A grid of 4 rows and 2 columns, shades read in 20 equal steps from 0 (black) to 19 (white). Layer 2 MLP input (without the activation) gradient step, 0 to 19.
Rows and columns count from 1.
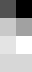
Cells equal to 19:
1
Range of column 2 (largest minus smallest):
19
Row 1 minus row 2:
-9 -12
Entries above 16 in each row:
0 0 2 0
